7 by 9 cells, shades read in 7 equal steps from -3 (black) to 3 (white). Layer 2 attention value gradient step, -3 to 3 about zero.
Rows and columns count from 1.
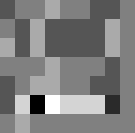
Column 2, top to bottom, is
0 -1 -1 0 0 2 1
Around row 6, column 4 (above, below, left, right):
1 0 -3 2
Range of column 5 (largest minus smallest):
3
